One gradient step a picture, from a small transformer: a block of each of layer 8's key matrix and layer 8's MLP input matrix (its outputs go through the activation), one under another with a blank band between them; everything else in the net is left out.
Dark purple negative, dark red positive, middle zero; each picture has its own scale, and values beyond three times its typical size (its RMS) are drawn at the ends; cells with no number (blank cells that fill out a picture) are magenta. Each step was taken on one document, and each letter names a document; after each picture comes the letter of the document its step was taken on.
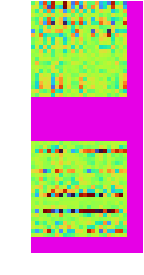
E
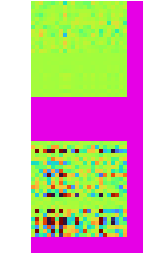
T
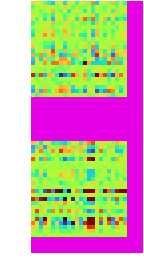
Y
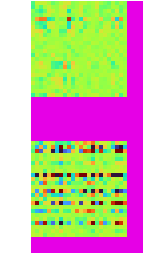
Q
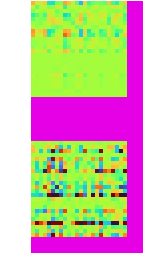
T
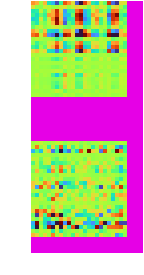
T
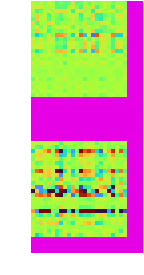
E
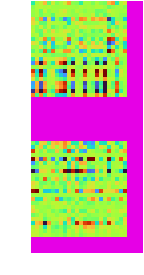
Y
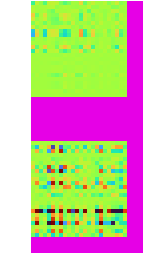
T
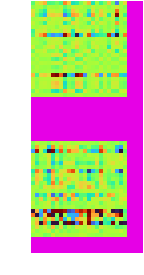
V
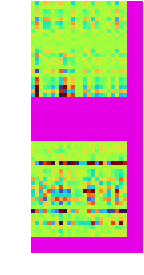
Q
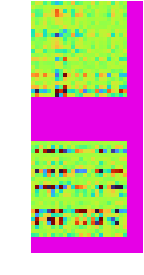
V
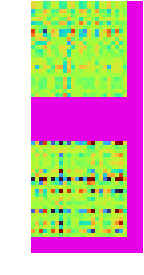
Q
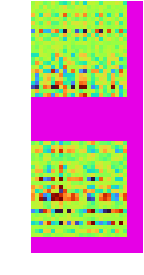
E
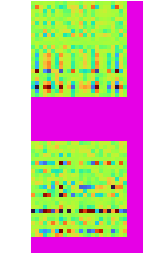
E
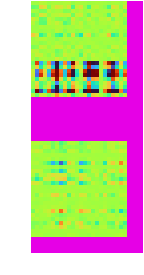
V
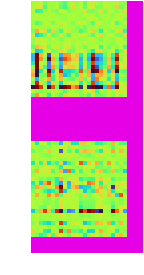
E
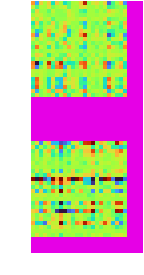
Q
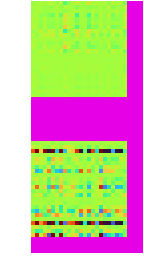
T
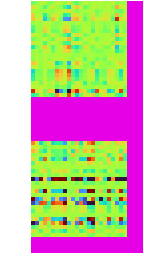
Y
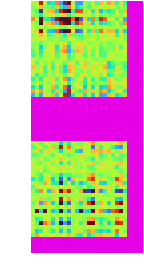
Q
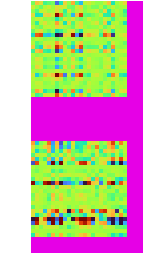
V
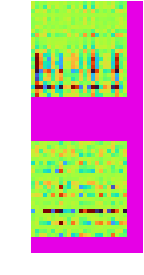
E
